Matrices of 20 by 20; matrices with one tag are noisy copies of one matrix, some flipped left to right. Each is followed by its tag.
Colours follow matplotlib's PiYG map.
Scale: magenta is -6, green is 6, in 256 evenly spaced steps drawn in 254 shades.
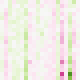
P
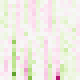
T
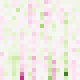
T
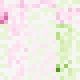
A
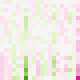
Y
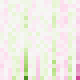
Y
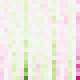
Y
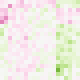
A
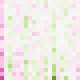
Y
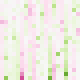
T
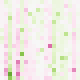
P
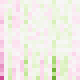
Y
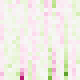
T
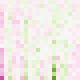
Y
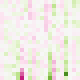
T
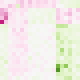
A
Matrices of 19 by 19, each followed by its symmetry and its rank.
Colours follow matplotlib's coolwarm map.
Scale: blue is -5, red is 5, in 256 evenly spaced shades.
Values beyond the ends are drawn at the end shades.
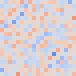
symmetric, full rank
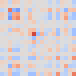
symmetric, rank three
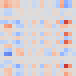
neither, rank two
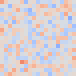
neither, full rank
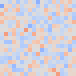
neither, full rank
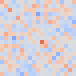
symmetric, full rank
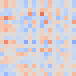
neither, rank three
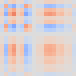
symmetric, rank one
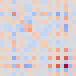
symmetric, rank three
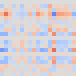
neither, rank two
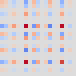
symmetric, rank one
